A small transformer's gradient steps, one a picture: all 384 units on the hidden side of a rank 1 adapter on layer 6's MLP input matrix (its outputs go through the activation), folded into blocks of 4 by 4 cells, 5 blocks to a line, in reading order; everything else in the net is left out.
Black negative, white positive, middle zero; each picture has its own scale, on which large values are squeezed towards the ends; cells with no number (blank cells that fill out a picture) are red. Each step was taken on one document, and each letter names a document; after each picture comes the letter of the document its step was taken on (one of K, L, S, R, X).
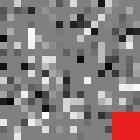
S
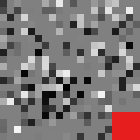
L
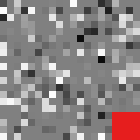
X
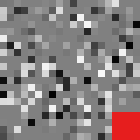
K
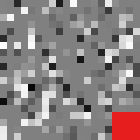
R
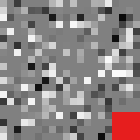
R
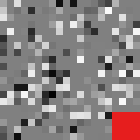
R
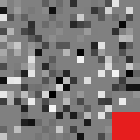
L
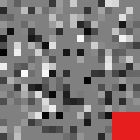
R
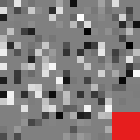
K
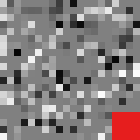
K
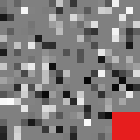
R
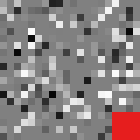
S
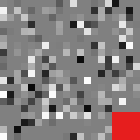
L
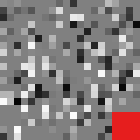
K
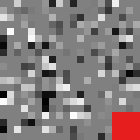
S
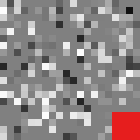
K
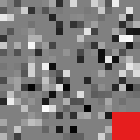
R
